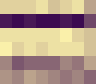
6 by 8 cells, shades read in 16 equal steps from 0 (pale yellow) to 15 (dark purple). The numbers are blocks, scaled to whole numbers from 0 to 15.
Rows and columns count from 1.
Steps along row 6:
up down up up up down up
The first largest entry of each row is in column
8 2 8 8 2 8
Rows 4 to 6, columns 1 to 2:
0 2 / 7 10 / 6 7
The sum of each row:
18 113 10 11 64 55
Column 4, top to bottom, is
1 15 1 2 9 6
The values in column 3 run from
1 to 14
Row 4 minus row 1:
-2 0 -1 1 -2 -1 0 -2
